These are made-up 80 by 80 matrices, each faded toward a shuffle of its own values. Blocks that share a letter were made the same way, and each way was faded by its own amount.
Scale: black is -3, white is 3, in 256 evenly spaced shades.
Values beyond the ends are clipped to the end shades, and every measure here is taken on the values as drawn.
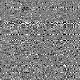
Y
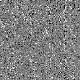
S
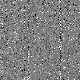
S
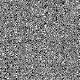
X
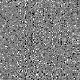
S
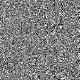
X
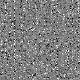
S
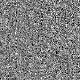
X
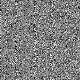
X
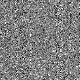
X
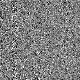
X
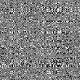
Y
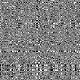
Y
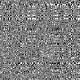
Y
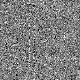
X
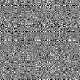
Y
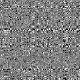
Y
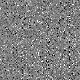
S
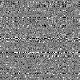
Y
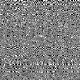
Y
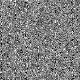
X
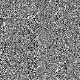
X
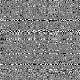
Y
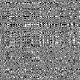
Y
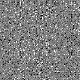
S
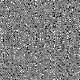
S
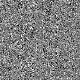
X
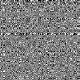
Y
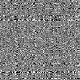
Y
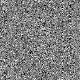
X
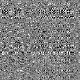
Y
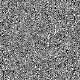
X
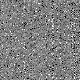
S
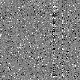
S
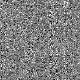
X
